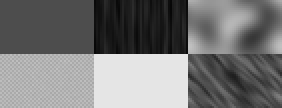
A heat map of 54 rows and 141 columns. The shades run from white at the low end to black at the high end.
The table splits into 2 rows of 3 panels. Panel 1,1: high, flat. Panel 1,2: very high, streaked downward, faint in contrast. Panel 1,3: middling, smooth, strong in contrast. Panel 2,1: low, checkered, faint in contrast. Panel 2,2: very low, flat. Panel 2,3: high, slanting down to the right.
